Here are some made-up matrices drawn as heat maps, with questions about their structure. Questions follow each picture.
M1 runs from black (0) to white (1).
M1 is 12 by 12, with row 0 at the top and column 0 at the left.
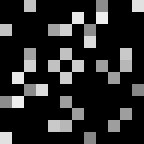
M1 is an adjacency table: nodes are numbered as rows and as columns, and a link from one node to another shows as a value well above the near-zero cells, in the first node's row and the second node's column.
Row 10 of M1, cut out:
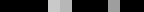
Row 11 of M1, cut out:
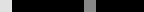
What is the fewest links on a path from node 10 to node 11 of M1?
4
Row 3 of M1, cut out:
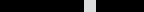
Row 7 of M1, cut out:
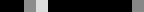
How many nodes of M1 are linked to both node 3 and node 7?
0
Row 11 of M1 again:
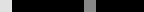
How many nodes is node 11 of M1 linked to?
2
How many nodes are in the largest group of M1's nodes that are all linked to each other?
3
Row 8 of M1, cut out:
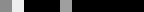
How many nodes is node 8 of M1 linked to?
3
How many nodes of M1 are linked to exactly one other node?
1
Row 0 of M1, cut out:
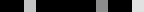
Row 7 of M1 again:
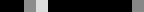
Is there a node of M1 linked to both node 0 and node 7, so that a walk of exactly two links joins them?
yes
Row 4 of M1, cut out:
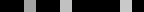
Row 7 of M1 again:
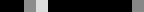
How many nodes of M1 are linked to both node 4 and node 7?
1
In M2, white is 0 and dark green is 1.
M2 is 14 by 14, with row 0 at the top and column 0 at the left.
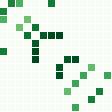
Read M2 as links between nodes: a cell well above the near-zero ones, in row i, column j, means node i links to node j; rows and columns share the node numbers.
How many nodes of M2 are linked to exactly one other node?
5
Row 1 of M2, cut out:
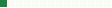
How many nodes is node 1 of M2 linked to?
1
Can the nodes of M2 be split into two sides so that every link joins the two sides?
no
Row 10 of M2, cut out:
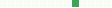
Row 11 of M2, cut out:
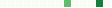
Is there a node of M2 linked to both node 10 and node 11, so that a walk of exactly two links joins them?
no
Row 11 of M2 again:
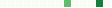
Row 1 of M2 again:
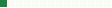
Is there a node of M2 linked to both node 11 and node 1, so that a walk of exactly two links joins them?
no
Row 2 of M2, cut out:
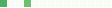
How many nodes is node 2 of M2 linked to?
2
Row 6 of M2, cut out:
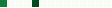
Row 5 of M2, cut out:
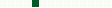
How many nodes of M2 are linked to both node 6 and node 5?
1
